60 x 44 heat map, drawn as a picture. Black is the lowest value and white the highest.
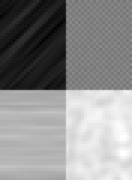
The table splits into 2 rows of 2 panels. Panel 1,1: very low, slanting up to the right, faint in contrast. Panel 1,2: middling, checkered, faint in contrast. Panel 2,1: high, streaked across, faint in contrast. Panel 2,2: very high, blotchy, faint in contrast.
